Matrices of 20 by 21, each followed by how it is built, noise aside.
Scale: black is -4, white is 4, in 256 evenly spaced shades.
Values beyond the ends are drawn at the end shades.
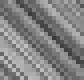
Toeplitz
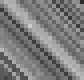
Toeplitz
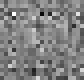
low rank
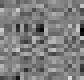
low rank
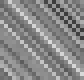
Toeplitz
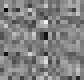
low rank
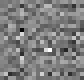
low rank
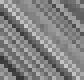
Toeplitz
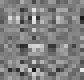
low rank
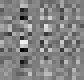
low rank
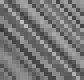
Toeplitz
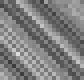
Toeplitz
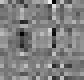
low rank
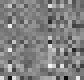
low rank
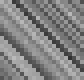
Toeplitz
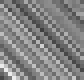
Toeplitz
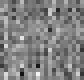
low rank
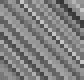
Toeplitz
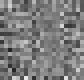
low rank
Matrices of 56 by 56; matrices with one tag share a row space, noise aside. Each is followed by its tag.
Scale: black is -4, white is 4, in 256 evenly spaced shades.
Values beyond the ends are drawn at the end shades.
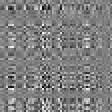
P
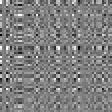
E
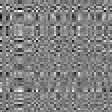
E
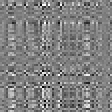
P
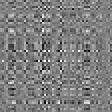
P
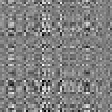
P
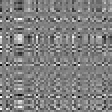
E
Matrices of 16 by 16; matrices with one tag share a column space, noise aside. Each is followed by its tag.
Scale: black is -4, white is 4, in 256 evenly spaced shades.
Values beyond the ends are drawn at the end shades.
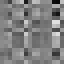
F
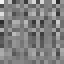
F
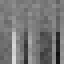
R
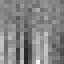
R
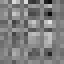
F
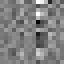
F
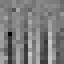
R
